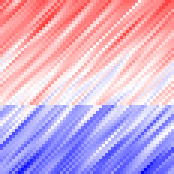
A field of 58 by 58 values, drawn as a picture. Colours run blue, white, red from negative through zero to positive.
Values rise toward the top. The top part is higher, up to a seam about 60% of the way down. Streaks slant up to the right. No lone cell stands out from its neighbours.
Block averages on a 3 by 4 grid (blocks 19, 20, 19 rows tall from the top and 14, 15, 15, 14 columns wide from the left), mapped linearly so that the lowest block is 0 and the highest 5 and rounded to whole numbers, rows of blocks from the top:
5 5 5 5 | 3 3 3 3 | 0 0 0 0
